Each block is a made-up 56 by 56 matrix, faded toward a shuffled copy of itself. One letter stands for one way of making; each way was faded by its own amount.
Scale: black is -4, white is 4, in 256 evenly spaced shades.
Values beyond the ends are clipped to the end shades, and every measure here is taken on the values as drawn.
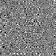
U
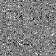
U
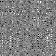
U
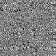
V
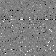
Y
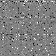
Y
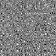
V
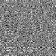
V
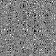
U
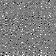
Y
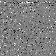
Y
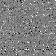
Y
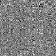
V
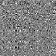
U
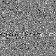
V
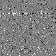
Y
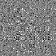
U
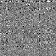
V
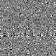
V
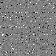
Y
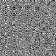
V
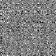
V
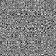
V
